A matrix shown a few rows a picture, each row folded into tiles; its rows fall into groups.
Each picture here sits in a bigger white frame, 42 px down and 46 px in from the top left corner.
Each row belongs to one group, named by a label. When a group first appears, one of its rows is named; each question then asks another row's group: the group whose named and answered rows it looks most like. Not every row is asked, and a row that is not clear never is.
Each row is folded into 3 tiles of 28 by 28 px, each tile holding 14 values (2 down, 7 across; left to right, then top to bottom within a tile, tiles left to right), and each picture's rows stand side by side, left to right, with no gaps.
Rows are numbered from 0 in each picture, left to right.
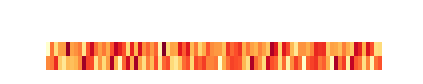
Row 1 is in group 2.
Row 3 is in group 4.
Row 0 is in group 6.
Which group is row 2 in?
4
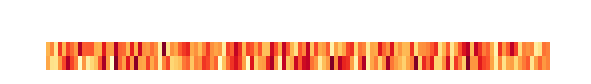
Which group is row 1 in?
2
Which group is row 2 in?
4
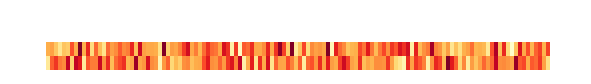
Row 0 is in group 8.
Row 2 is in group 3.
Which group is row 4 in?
2
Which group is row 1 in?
2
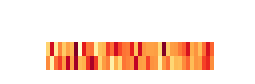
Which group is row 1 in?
2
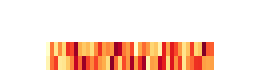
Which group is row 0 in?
6
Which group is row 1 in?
8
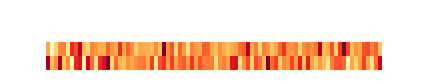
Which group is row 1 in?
8
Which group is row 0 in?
8
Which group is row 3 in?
6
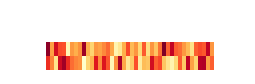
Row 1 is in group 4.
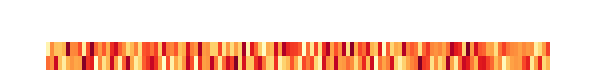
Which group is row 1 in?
4
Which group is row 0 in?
6
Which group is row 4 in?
6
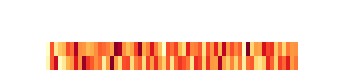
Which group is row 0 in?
6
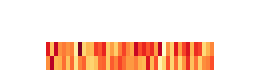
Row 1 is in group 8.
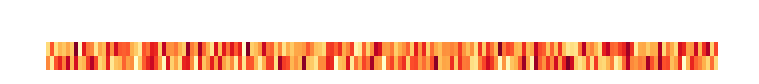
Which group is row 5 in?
4
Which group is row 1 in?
4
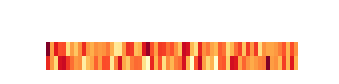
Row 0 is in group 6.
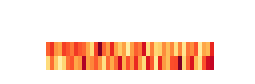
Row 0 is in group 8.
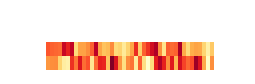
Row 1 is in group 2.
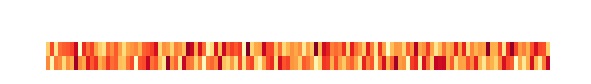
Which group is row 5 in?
6
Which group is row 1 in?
4
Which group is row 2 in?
2
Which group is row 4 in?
8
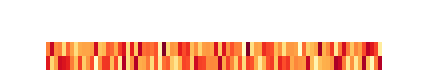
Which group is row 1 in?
2
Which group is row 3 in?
6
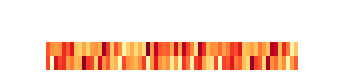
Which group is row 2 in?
4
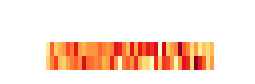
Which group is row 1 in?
2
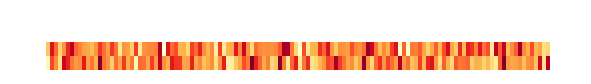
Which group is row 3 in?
6
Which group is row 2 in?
6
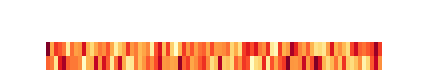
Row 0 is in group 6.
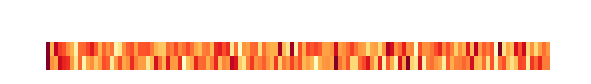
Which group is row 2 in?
3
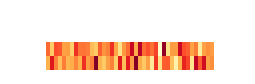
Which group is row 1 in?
2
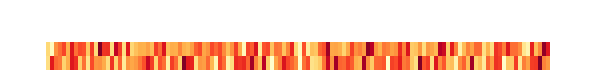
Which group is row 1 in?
8
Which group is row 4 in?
4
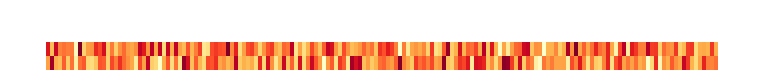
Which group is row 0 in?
2
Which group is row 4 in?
3
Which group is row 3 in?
8
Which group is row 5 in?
4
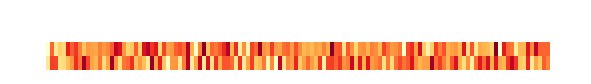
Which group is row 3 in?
8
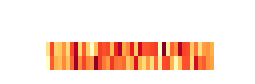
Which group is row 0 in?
6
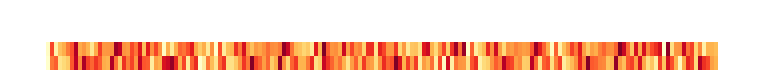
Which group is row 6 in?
6
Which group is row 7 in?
2
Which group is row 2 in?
6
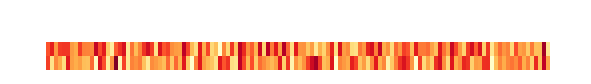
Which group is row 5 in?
3
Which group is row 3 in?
8
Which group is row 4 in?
4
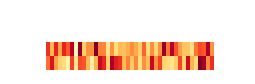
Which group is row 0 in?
2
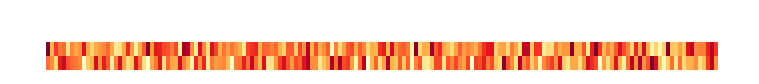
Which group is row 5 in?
4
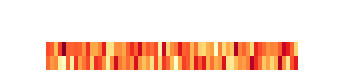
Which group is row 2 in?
6
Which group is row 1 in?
2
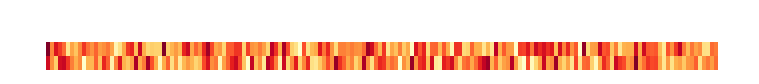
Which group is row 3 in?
6
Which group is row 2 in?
4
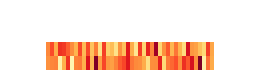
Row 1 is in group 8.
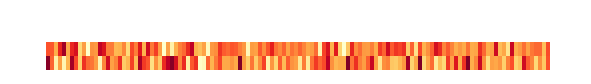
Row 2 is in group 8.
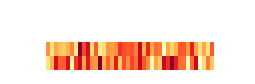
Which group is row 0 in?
8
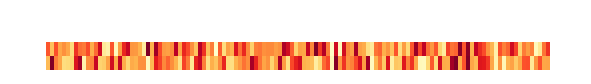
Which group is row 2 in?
6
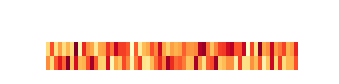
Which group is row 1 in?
6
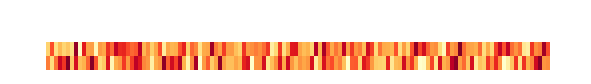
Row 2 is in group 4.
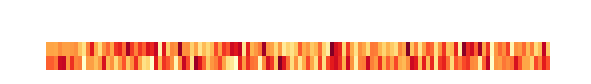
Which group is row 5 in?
3
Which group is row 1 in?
2
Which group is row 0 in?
8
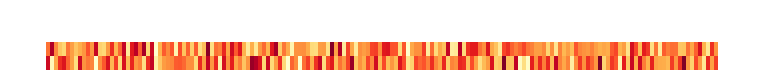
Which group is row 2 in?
4
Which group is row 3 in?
8
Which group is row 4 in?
3
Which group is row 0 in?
3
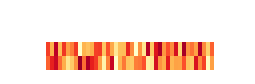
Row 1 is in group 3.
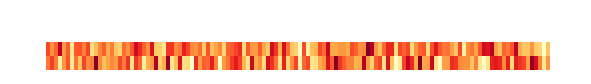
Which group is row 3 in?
6
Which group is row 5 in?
2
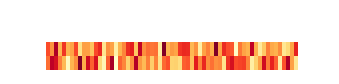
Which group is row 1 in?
2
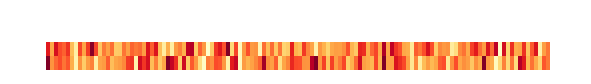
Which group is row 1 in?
4
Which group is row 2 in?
3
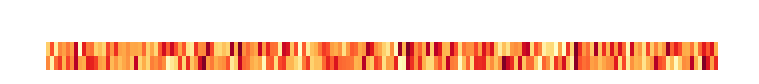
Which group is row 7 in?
4
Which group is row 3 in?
6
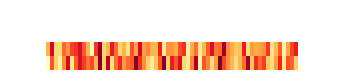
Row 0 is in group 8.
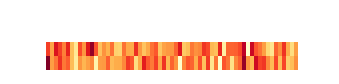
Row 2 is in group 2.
